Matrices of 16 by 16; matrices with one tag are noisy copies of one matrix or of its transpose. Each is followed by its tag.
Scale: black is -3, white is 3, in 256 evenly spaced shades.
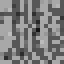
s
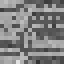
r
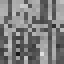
r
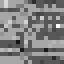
r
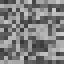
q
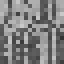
r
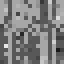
r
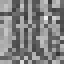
s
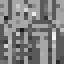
r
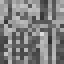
r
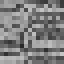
r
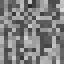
q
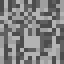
q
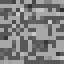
q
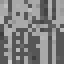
r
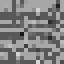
s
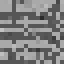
s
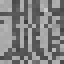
s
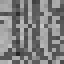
s
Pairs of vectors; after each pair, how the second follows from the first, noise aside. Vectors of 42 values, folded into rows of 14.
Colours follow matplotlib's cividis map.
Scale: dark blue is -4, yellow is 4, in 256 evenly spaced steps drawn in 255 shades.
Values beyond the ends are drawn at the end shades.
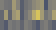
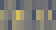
reversed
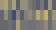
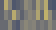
sign-scrambled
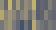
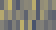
sign-scrambled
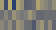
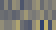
reversed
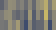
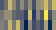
scaled up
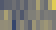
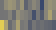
reversed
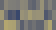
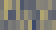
shuffled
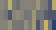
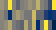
scaled up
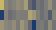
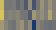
sign-scrambled
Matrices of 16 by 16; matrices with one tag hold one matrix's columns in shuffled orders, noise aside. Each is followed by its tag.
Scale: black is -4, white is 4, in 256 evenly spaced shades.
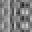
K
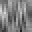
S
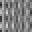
K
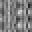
K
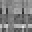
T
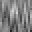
S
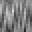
S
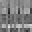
T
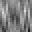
S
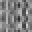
K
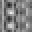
K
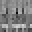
T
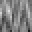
S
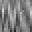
S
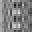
K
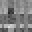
T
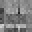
T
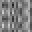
K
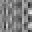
K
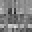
T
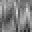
S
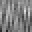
S
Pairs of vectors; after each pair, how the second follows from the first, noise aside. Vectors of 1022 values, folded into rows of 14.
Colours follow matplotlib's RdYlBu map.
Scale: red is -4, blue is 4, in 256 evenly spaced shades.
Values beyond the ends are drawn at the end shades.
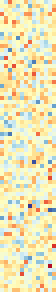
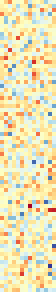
sign-scrambled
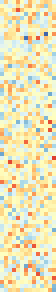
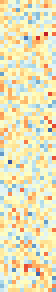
sign-scrambled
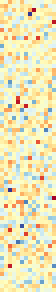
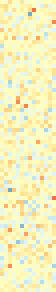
shrunk
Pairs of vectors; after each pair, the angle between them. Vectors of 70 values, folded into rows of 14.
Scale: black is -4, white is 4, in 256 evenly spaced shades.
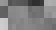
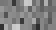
orthogonal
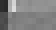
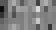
partly aligned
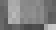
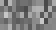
orthogonal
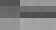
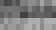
nearly parallel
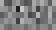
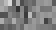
orthogonal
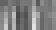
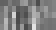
nearly parallel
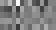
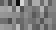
nearly opposite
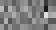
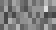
nearly opposite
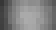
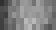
nearly parallel
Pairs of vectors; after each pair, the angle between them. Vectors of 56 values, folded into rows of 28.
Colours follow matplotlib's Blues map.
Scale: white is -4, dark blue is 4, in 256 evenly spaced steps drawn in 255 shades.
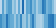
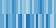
orthogonal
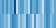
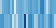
partly opposed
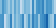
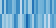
orthogonal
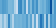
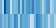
orthogonal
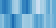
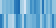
partly opposed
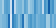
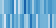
partly aligned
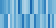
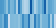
nearly parallel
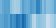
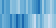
nearly parallel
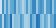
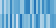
partly aligned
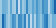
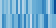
nearly parallel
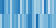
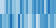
nearly opposite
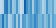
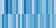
nearly parallel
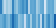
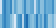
partly opposed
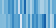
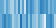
nearly opposite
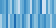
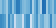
nearly opposite
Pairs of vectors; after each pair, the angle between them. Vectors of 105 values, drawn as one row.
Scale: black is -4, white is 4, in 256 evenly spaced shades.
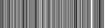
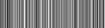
partly aligned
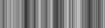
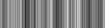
nearly parallel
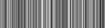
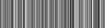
orthogonal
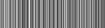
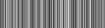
partly aligned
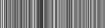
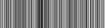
partly aligned
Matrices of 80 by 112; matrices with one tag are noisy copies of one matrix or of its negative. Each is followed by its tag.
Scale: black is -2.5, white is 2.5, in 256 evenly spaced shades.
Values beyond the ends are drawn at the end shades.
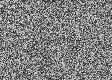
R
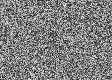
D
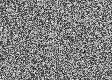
D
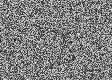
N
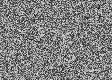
N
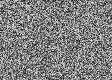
R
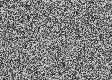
R
